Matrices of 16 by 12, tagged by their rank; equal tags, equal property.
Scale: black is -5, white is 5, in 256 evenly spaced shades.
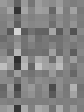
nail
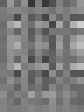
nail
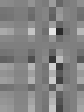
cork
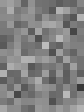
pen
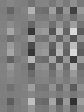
cork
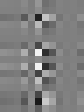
cork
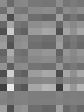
cork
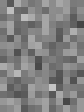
pen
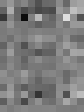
nail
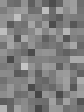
pen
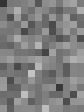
pen
